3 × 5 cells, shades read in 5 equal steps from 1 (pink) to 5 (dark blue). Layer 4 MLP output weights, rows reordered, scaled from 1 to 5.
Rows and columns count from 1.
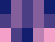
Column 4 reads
3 3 2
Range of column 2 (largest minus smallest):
1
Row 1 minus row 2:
1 0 0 0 1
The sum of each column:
10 10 13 8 10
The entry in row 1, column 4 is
3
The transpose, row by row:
5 4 1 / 3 3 4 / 4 4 5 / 3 3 2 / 5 4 1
